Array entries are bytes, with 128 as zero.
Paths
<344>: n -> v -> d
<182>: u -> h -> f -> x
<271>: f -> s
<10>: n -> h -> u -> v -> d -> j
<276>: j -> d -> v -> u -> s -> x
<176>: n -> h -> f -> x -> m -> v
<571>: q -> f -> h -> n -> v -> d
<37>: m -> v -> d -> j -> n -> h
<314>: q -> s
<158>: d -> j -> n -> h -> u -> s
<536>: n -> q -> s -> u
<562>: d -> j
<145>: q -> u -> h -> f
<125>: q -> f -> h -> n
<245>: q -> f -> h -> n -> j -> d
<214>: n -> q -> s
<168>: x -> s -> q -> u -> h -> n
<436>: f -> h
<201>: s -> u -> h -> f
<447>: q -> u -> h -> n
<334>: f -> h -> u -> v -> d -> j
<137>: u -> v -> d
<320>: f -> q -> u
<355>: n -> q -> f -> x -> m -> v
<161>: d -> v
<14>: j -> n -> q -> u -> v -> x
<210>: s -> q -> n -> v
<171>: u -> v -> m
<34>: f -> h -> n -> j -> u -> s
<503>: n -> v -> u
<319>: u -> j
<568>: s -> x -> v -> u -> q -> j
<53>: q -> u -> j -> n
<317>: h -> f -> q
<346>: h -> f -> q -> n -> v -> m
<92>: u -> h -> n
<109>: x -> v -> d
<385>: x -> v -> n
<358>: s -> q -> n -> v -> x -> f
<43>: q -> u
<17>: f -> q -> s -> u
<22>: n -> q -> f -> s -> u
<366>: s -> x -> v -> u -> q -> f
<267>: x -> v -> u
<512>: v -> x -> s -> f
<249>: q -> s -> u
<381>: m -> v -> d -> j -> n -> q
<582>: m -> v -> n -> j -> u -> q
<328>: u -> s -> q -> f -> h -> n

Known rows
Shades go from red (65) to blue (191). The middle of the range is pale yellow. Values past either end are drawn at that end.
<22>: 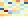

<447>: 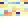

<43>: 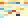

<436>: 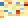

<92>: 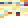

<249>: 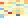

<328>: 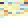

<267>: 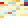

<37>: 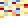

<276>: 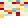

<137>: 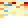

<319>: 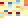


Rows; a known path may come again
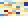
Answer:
<168>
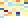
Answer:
<536>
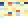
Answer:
<125>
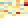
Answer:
<201>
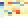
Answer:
<317>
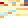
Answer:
<267>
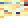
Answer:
<92>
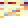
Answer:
<109>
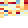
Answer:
<562>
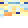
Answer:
<447>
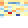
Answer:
<43>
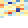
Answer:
<582>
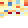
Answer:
<319>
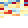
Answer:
<158>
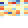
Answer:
<245>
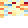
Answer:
<137>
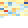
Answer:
<22>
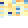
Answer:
<346>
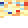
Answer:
<436>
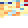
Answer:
<34>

